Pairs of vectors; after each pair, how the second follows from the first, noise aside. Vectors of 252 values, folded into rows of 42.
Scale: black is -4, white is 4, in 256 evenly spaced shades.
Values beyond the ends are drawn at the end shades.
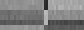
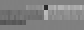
partly zeroed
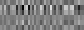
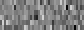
shuffled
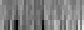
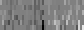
partly zeroed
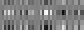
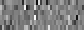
shuffled
